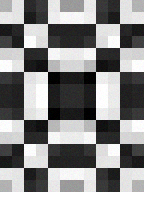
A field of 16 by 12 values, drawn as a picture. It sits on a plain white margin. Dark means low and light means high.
Slope: none. Histogram: two levels. Average level on the scale: 50%. Ninth with the lowest average: centre. Mirror symmetry: left to right and top to bottom.
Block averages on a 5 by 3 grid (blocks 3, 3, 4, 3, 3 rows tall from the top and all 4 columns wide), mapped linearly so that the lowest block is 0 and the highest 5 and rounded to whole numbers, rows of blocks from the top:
454 / 454 / 404 / 454 / 454
